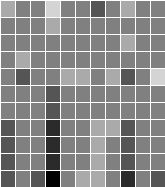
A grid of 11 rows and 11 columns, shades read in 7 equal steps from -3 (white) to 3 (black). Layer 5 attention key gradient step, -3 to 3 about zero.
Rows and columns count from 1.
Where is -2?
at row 1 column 4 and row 5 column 11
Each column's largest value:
1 1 1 3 0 0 1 0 2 0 1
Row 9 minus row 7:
1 0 0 1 0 0 -1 0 1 0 0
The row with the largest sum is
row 11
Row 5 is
0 1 0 0 -1 -1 0 -1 1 0 -2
